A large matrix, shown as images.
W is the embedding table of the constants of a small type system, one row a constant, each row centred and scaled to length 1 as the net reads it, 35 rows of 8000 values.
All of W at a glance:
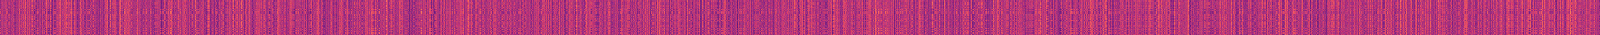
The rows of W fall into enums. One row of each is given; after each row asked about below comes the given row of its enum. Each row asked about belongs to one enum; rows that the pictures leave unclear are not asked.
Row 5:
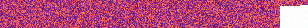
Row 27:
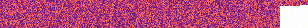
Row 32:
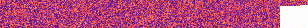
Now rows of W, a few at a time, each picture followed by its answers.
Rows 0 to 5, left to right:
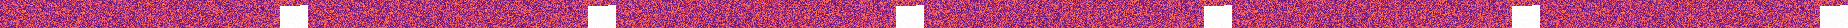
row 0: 5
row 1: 5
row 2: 27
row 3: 27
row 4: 27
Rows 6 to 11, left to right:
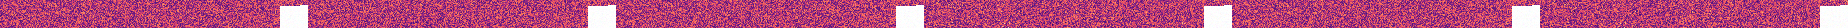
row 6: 5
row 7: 27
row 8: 5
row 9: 32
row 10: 5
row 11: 32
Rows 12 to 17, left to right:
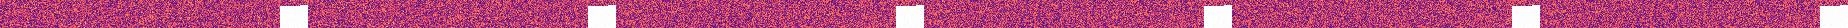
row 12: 32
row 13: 32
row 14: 27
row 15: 27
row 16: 5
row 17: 27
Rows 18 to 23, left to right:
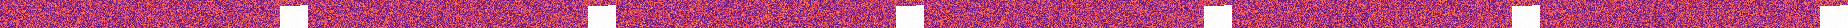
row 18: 5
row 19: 5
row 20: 32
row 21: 5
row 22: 27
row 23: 27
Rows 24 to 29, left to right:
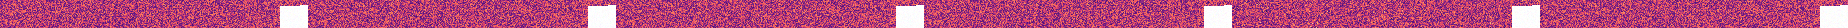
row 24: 27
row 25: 5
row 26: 5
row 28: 32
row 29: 5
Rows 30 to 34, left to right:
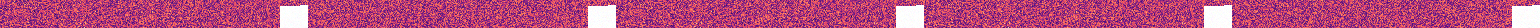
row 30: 32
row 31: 27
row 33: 32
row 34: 5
